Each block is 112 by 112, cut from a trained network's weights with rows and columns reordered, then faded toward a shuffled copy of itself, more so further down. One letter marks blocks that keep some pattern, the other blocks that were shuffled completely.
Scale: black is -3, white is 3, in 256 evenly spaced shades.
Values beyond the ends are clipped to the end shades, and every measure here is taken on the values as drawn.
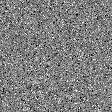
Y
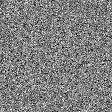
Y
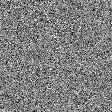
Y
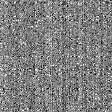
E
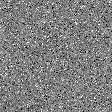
Y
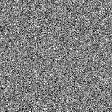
E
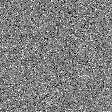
Y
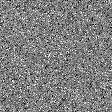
Y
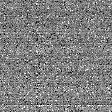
E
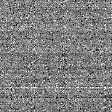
E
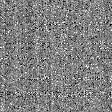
E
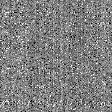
E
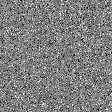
Y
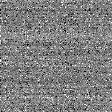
E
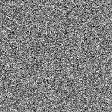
E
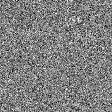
E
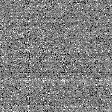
E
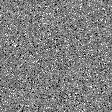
Y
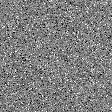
Y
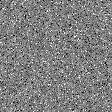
Y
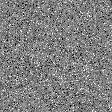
Y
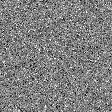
Y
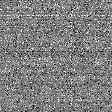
E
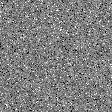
Y
